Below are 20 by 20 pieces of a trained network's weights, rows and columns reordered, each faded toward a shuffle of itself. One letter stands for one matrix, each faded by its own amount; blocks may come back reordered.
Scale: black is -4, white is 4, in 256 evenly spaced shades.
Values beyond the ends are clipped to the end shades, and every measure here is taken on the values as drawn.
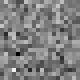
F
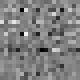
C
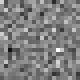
F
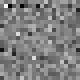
F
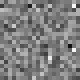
F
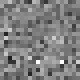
C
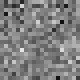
C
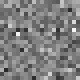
F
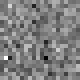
F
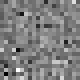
C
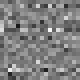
C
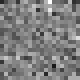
F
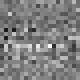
C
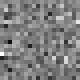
C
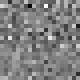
C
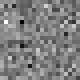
F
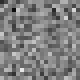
F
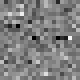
F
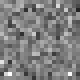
F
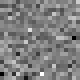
F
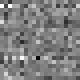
C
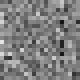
F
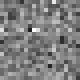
F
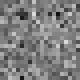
F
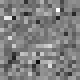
C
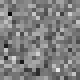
F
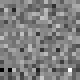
F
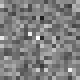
F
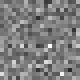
F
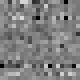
C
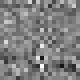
C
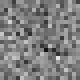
F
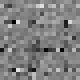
C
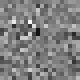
C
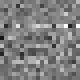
C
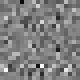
C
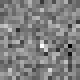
F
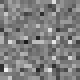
C
